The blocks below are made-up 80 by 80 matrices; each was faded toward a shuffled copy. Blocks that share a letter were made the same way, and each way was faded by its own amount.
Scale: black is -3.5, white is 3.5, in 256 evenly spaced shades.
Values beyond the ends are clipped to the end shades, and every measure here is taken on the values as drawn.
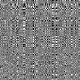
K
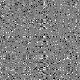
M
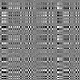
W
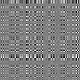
W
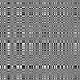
W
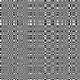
W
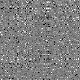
M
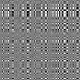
W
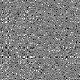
M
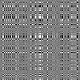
W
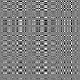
W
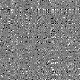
M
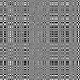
W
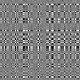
W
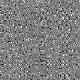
M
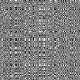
K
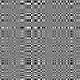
W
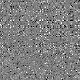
M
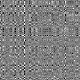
K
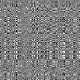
K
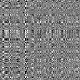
K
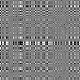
W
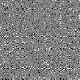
M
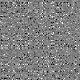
M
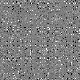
M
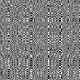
K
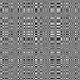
W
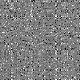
M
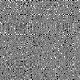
M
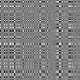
W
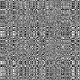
K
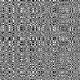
K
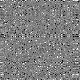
M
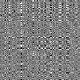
K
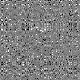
M
